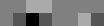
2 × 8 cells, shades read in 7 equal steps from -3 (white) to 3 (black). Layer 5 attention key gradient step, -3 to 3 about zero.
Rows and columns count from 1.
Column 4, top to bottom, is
-1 1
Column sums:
0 1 2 0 0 0 -1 1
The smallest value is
-1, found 3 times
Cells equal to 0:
9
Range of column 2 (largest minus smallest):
1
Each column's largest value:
0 1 3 1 0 0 0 1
